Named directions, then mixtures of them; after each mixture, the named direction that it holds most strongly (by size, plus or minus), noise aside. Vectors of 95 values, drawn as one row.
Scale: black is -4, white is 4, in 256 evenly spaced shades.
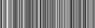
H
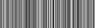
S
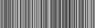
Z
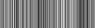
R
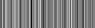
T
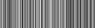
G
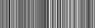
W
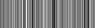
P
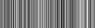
R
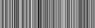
R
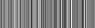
T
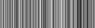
R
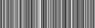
T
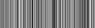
P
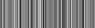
T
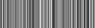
P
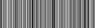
P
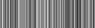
W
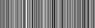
P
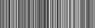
W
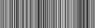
R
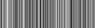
H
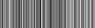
G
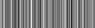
T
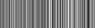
W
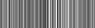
W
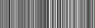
W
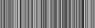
Z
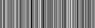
T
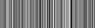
S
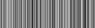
H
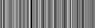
T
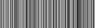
S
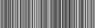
Z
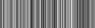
T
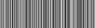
S
